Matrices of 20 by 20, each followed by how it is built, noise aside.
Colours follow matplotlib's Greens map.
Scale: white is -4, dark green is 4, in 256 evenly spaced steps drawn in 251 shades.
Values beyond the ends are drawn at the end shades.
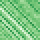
Toeplitz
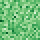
noise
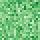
noise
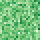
noise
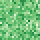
noise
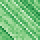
Toeplitz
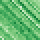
Toeplitz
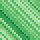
Toeplitz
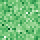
noise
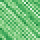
Toeplitz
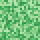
noise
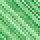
Toeplitz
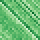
Toeplitz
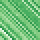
Toeplitz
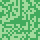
noise
